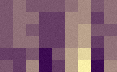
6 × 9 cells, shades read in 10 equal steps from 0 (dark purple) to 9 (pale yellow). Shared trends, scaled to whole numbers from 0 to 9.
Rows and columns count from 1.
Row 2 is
3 4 4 2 2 5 5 2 4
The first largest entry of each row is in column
7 6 7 7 7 7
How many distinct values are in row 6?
6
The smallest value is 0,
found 3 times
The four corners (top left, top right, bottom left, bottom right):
3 4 3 5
